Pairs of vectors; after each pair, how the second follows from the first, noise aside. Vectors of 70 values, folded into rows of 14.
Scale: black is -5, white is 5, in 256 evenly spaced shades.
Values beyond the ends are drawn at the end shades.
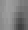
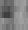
wrapped around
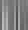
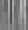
reversed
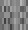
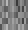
reversed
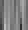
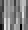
scaled up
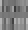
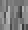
wrapped around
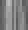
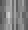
wrapped around
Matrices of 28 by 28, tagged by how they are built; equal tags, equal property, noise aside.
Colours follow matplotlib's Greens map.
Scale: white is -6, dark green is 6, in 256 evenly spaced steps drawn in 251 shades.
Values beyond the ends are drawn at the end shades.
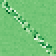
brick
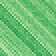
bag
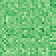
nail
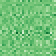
nail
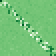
brick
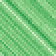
bag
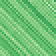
bag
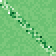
brick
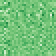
nail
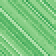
bag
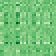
nail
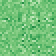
nail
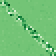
brick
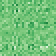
nail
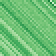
bag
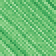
bag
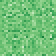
nail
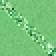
brick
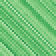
bag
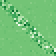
brick
